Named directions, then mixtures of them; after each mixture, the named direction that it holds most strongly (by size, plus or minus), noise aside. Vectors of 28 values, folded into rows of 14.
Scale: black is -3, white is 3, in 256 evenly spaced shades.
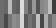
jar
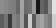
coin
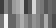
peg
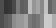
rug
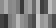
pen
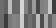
jar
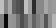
peg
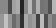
jar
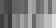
rug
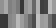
pen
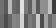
jar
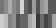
pen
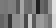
coin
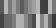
pen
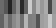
rug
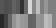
rug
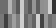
jar
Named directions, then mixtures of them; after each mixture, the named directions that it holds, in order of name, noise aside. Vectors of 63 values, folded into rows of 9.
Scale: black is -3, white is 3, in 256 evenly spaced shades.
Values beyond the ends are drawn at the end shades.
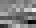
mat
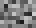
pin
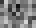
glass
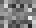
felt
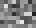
pin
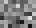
felt, pin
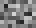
pin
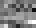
felt, mat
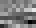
mat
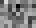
glass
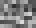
mat, pin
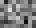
glass, pin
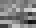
mat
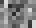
felt, glass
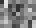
felt, glass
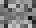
felt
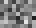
glass, pin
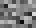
pin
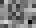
glass, mat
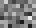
felt, pin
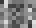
felt, glass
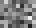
felt, pin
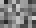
glass, pin
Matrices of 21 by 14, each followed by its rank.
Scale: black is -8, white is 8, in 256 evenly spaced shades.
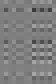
one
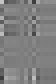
one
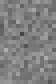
full rank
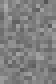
full rank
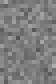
full rank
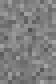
full rank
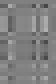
one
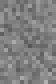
full rank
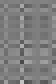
one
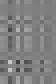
one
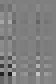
one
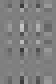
one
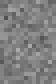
full rank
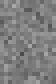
full rank
